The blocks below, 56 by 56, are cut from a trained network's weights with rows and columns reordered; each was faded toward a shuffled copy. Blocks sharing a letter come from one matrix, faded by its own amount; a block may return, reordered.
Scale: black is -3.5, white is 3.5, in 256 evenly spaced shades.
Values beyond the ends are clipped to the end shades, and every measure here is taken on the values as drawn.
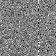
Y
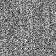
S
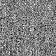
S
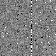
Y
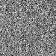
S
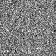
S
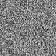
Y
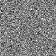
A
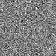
A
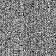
S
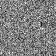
S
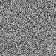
A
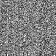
S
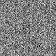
S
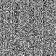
S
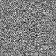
A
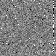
Y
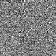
A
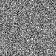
S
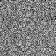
Y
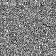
S
